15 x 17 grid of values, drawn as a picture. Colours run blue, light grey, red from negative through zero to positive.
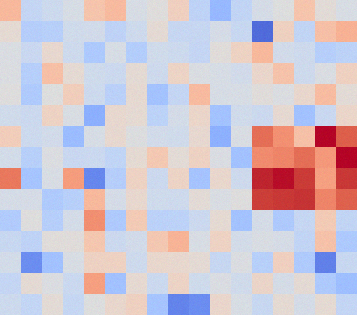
Stripes: none. Average level on the scale: 50%. Odd patch: higher, in the middle right. Ninth with the highest average: middle right. Mirror symmetry: none. Odd rows or columns: none.
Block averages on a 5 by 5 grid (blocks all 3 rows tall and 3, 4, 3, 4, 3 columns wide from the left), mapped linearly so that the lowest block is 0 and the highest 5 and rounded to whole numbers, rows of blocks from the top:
1 1 1 1 1 / 1 1 1 1 1 / 1 1 1 3 5 / 0 1 1 2 2 / 0 1 0 1 0
